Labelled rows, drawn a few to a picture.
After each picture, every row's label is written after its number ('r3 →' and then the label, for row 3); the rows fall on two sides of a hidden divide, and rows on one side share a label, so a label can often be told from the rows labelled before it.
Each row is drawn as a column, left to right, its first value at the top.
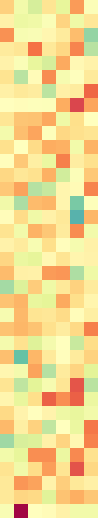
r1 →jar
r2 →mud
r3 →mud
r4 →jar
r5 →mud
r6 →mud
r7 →mud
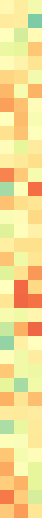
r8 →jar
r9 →mud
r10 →mud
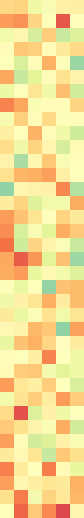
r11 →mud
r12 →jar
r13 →mud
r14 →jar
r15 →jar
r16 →mud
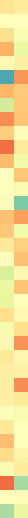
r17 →mud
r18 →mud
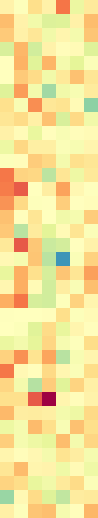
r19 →jar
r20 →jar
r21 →jar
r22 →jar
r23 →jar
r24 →mud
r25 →jar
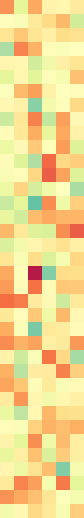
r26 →mud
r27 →mud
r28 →mud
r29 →jar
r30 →mud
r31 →mud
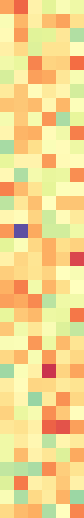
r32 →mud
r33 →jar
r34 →mud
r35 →jar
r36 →jar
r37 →jar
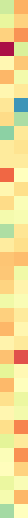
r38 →jar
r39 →jar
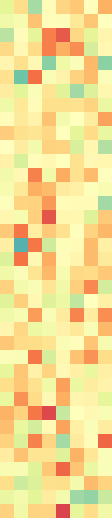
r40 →mud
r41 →mud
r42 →jar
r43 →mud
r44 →jar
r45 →jar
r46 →jar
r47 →mud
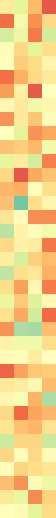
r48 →jar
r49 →jar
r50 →jar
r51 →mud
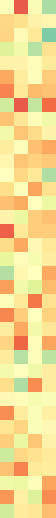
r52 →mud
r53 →mud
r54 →mud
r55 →mud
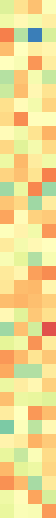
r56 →jar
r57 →mud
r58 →mud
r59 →mud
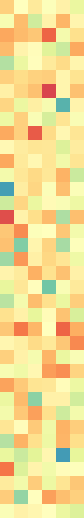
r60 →mud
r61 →mud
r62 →mud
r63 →jar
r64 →mud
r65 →mud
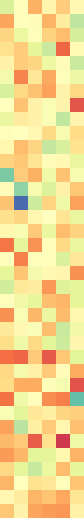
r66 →jar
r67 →mud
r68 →mud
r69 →jar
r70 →jar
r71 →mud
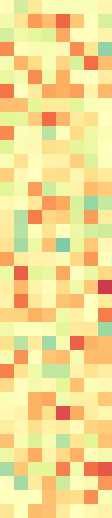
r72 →mud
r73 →jar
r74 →jar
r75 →jar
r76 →jar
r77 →mud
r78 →jar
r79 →jar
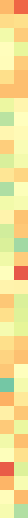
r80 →jar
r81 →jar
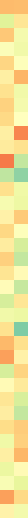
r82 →mud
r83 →mud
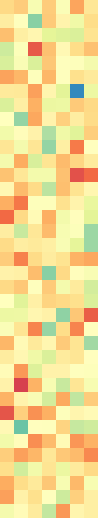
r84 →jar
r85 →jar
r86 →mud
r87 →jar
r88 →jar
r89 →mud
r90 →jar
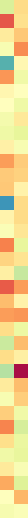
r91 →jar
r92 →jar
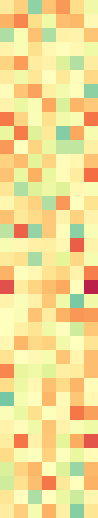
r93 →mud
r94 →mud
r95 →jar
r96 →mud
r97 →jar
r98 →jar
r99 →jar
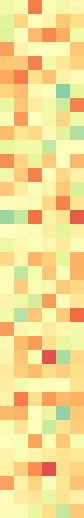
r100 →mud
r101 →jar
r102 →jar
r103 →jar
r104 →jar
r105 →jar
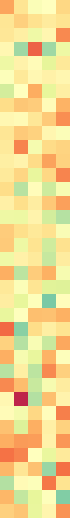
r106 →mud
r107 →jar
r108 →mud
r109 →jar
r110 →jar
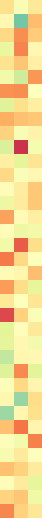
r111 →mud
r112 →mud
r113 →jar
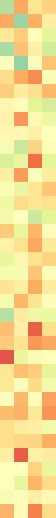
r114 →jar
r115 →jar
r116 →mud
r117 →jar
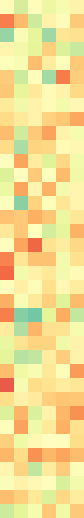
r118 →mud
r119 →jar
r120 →mud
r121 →mud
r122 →jar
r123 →jar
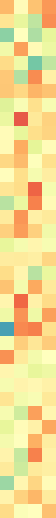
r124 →jar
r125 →mud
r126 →mud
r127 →mud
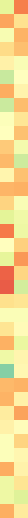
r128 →mud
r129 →jar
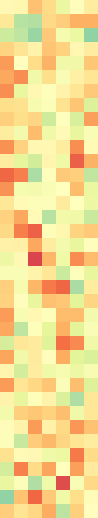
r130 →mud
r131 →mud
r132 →mud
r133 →jar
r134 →mud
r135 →mud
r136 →mud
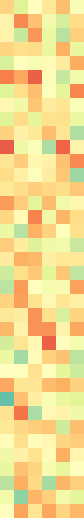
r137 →mud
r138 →jar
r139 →mud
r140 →mud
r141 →mud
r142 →mud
